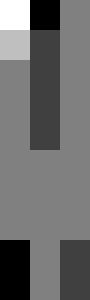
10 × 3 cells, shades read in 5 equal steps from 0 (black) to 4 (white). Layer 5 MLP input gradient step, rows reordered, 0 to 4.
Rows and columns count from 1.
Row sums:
6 6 5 5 5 6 6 6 3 3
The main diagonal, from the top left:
4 1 2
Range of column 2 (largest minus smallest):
2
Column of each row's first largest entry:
1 1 1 1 1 1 1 1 2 2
